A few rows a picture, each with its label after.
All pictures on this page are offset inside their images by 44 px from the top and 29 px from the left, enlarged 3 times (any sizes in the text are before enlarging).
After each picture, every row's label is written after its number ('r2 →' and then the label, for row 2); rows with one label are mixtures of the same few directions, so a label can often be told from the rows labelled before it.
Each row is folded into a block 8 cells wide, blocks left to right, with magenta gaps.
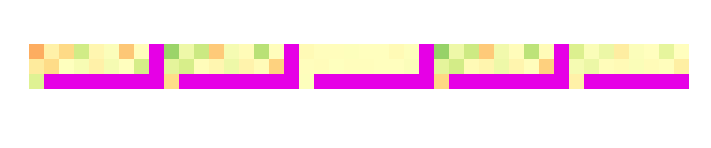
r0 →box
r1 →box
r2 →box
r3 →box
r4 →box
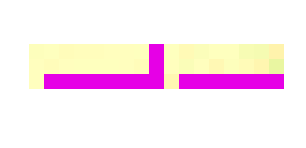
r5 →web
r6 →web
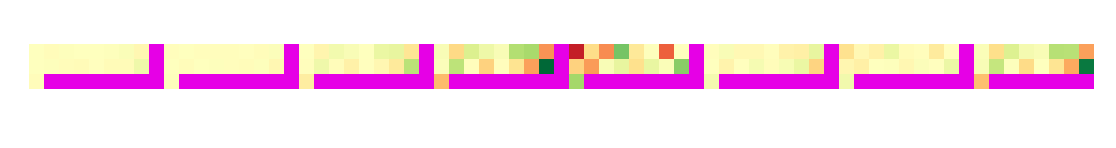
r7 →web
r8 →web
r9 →web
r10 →web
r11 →box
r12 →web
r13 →box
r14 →web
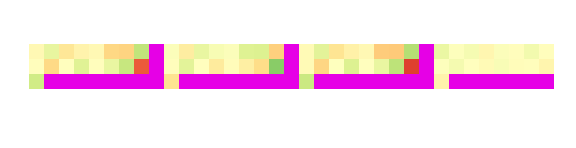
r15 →web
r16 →web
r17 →web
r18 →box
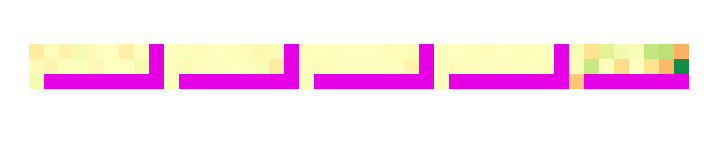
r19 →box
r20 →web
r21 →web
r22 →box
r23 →web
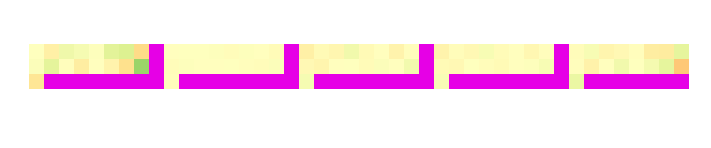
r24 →web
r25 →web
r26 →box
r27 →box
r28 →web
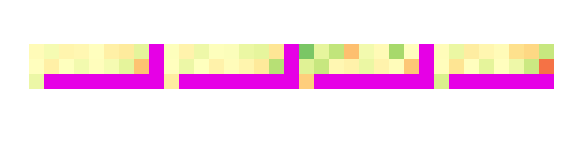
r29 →web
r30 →web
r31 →box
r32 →web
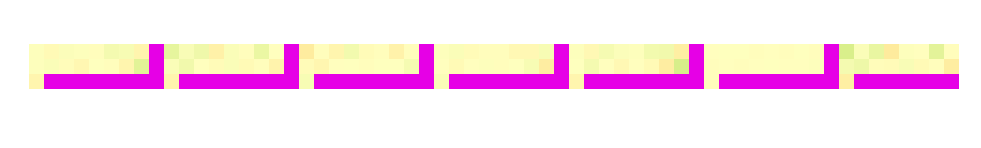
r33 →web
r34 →box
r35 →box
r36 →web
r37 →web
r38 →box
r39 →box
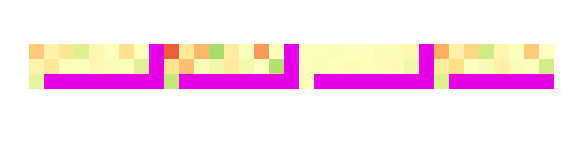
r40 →box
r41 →box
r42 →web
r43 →box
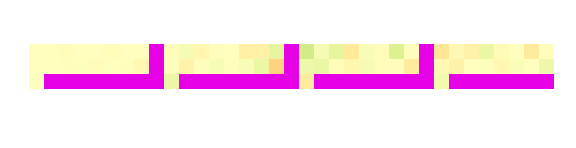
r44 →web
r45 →web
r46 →box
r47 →box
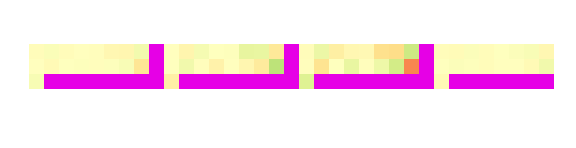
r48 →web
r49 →web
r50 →web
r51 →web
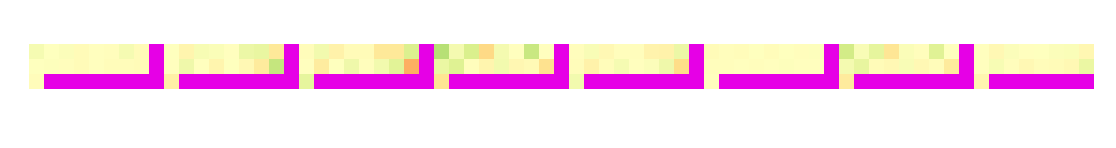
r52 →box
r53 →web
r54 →web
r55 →box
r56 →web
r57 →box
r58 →box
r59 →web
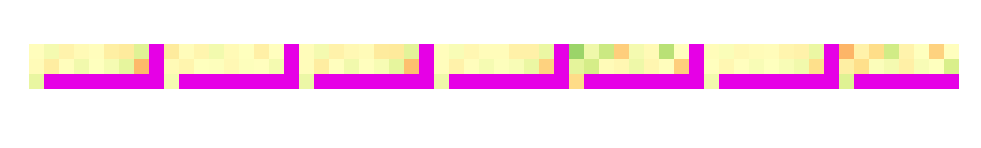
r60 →web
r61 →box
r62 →web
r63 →web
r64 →box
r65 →web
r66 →box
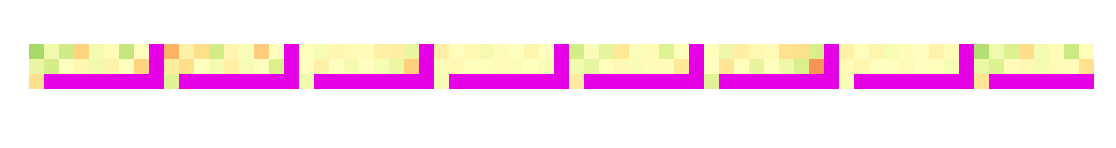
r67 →box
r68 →box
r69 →web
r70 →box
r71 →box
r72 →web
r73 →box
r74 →box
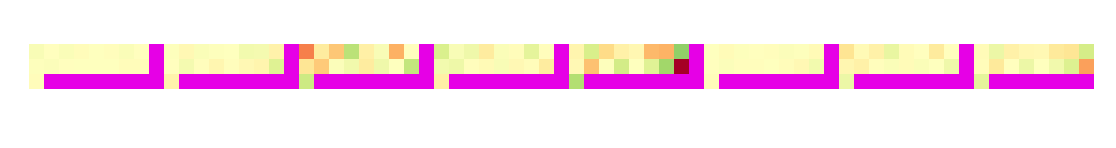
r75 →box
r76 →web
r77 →box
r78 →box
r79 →web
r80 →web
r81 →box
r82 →web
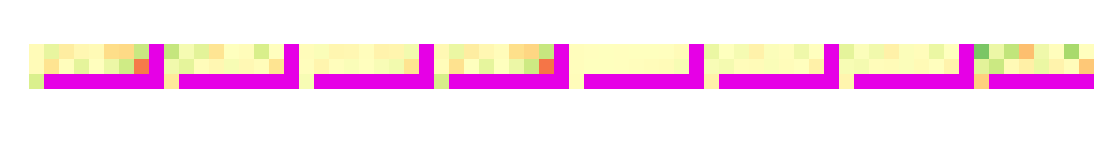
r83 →web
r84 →box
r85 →web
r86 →web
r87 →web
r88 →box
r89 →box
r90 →box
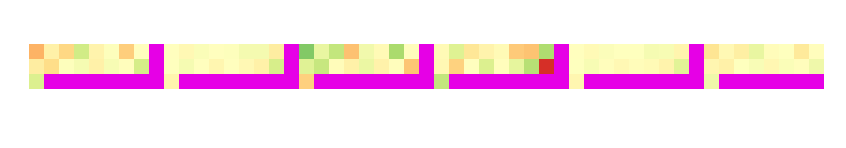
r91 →box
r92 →web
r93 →box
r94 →web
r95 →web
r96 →box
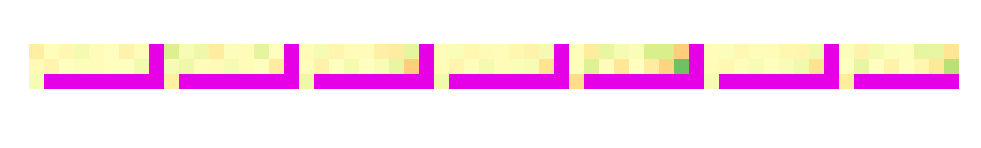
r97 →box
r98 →box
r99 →web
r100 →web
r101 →web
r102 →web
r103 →web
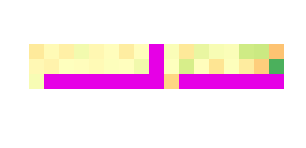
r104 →box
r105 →web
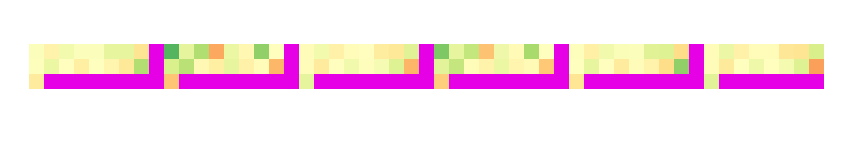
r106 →web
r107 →box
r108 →web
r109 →box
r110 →web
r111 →web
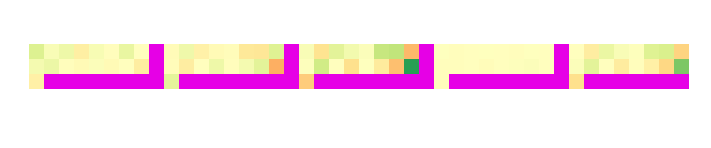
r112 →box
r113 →web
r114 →web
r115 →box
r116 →web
